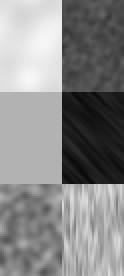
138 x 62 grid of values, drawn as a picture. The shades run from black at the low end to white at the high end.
The table splits into 3 rows of 2 panels. Panel 1,1: very high, smooth, faint in contrast. Panel 1,2: low, blotchy, faint in contrast. Panel 2,1: high, flat. Panel 2,2: very low, slanting down to the right, faint in contrast. Panel 3,1: middling, blotchy. Panel 3,2: high, streaked downward.
